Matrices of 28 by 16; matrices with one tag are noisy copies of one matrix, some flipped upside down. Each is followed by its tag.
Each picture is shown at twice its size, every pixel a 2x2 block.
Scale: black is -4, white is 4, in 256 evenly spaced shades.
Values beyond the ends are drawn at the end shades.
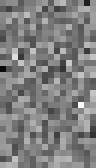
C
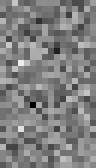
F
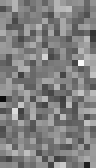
C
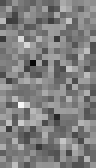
F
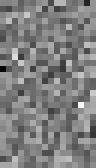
C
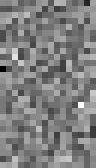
C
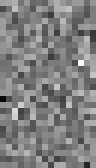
C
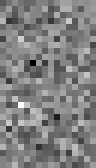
F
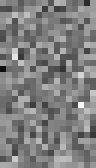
C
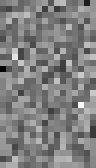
C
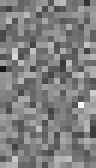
C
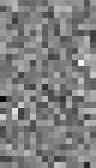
C
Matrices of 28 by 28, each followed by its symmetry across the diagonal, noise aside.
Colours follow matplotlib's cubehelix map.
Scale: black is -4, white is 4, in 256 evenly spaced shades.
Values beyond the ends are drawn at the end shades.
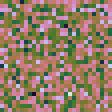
neither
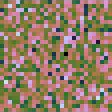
neither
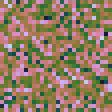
neither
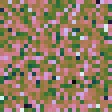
antisymmetric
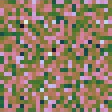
antisymmetric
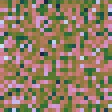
antisymmetric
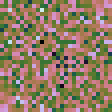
symmetric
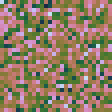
neither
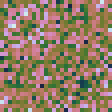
symmetric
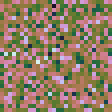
antisymmetric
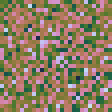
symmetric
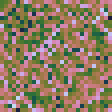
symmetric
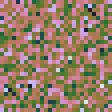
symmetric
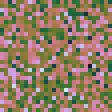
antisymmetric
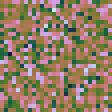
antisymmetric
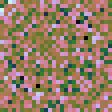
symmetric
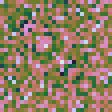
symmetric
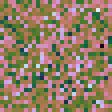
neither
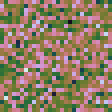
neither
